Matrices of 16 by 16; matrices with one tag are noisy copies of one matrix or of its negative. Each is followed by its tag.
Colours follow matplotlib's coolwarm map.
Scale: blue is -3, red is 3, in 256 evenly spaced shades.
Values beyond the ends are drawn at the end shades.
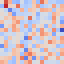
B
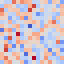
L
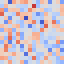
L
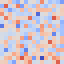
B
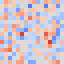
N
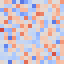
L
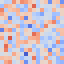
L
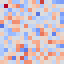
B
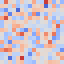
N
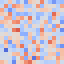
B
